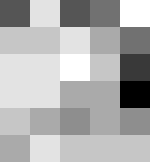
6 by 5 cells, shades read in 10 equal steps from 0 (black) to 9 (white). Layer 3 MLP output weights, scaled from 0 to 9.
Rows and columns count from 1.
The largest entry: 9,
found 2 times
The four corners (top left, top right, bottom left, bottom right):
3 9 6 7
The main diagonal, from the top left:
3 7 9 6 5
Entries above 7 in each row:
2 1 3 2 0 1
